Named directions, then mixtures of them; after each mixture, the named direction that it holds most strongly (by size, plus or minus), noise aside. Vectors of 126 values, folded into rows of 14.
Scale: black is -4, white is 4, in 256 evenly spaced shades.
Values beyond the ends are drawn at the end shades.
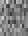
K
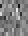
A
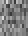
K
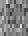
K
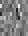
A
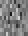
A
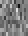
A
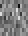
A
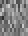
K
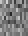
K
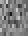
K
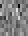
A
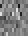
A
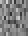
K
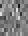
A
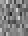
K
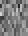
A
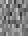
K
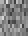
K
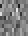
A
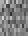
K
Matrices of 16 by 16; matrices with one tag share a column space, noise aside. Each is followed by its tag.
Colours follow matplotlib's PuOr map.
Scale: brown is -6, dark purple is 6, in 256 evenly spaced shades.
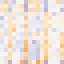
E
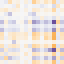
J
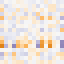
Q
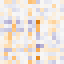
J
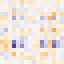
Q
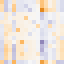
E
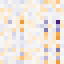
J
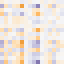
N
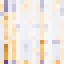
E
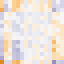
E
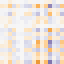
N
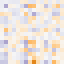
N
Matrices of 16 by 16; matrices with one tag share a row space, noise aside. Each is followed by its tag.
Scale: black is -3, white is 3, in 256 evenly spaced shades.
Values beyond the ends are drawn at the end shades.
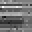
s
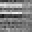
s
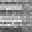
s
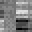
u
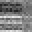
s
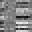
u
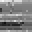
s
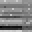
s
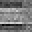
s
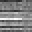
s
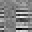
u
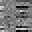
u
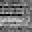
s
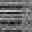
s
